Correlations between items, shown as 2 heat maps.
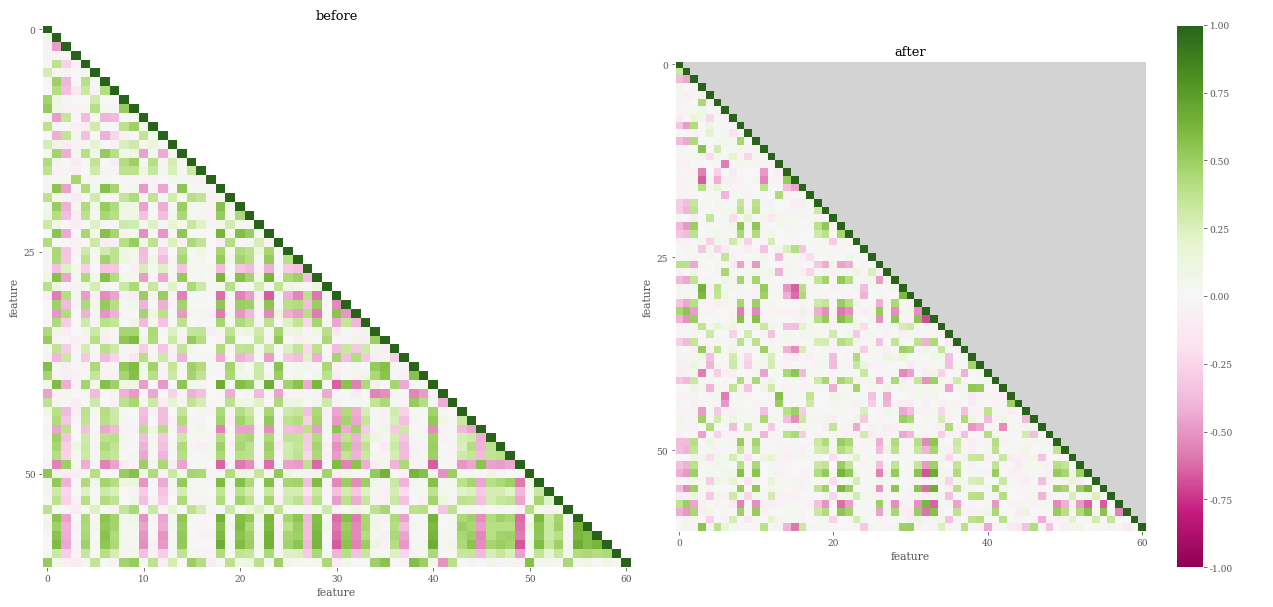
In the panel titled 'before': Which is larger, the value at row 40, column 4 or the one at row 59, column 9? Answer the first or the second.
the first
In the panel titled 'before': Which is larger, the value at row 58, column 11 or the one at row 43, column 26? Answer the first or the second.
the second
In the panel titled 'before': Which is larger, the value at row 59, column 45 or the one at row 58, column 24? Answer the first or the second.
the second
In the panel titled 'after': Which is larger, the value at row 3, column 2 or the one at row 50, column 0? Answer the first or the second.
the first
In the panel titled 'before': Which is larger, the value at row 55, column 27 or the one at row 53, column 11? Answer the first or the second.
the second
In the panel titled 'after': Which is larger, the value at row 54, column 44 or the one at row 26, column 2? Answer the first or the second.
the first
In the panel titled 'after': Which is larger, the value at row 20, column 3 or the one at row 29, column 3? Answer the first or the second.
the second
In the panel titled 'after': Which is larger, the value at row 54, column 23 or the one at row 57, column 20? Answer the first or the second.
the first
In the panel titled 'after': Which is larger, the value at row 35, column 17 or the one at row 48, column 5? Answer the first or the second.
the first
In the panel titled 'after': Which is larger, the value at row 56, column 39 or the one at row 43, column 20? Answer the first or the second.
the first
